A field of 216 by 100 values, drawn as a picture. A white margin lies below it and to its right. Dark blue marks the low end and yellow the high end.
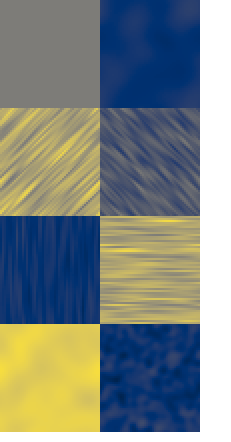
It is made of 4 by 2 panels. Panel 1,1: middling, flat. Panel 1,2: very low, smooth, faint in contrast. Panel 2,1: high, slanting up to the right. Panel 2,2: low, slanting down to the right. Panel 3,1: very low, streaked downward, faint in contrast. Panel 3,2: high, streaked across. Panel 4,1: very high, smooth, faint in contrast. Panel 4,2: very low, blotchy, faint in contrast.
